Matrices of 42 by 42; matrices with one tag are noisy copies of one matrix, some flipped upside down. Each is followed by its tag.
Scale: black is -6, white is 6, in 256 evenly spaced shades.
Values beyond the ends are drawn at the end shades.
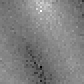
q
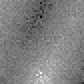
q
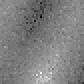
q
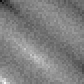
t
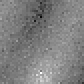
q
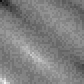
t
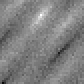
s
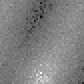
q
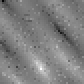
s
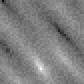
s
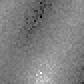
q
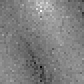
q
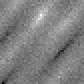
s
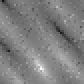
s
